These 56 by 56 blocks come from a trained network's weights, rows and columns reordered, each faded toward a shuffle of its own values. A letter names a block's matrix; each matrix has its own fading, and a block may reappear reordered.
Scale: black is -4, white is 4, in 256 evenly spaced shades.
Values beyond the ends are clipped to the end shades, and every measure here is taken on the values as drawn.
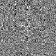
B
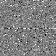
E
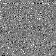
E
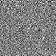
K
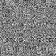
K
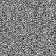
B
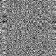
B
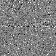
E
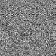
K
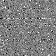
E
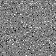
E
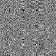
B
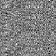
B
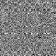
K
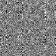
B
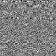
K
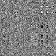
B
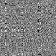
B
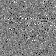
E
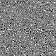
E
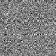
K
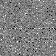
E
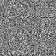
K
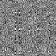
B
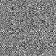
K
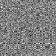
K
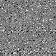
E
